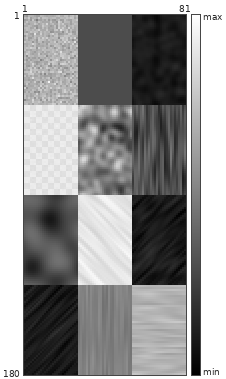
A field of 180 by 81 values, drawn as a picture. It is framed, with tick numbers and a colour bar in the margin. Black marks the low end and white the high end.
The table splits into 4 rows of 3 panels. Panel 1,1: high, fine-grained. Panel 1,2: low, flat. Panel 1,3: very low, blotchy, faint in contrast. Panel 2,1: very high, checkered, faint in contrast. Panel 2,2: middling, blotchy, strong in contrast. Panel 2,3: low, streaked downward. Panel 3,1: low, smooth. Panel 3,2: very high, slanting down to the right, faint in contrast. Panel 3,3: very low, slanting up to the right, faint in contrast. Panel 4,1: very low, slanting up to the right, faint in contrast. Panel 4,2: middling, streaked downward, faint in contrast. Panel 4,3: high, streaked across, faint in contrast.
